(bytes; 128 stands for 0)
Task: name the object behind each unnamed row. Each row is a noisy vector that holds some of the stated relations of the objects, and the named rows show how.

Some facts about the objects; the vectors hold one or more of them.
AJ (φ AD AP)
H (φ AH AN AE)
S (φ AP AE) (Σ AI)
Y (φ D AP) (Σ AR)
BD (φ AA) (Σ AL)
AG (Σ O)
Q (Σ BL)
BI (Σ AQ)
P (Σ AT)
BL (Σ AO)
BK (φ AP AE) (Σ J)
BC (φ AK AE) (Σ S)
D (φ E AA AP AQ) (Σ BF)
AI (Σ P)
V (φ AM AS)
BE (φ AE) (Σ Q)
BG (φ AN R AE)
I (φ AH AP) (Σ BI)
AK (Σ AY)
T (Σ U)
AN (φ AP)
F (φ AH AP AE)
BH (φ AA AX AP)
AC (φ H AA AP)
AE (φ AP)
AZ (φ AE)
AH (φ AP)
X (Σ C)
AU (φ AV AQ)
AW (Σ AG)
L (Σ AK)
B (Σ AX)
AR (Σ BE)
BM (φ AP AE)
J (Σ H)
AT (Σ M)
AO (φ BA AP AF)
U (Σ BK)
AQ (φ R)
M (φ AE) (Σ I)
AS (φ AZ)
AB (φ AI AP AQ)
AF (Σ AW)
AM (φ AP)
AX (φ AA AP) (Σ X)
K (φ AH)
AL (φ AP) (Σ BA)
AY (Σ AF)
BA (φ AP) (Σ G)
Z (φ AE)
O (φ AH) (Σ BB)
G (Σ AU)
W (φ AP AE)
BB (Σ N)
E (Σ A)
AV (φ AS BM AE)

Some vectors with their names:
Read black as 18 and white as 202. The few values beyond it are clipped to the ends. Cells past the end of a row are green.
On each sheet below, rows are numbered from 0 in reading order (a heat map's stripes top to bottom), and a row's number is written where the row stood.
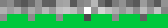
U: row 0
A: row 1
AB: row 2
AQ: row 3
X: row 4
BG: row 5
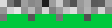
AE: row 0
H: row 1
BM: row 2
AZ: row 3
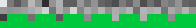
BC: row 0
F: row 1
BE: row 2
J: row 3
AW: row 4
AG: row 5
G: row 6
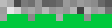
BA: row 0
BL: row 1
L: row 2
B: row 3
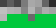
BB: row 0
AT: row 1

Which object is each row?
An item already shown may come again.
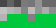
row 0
BB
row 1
R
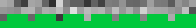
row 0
AI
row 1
AT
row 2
M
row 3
N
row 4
R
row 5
AA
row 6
AK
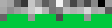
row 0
P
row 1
Y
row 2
S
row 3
O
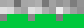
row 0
D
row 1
D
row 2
BD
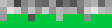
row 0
AN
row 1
AV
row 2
AG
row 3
AX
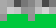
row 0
AJ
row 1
AO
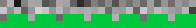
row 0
K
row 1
AP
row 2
AT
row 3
AW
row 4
AF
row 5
AU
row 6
L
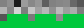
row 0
H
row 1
V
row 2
AR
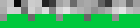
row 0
AH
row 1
I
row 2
AX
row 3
P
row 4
AX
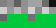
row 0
AS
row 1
BI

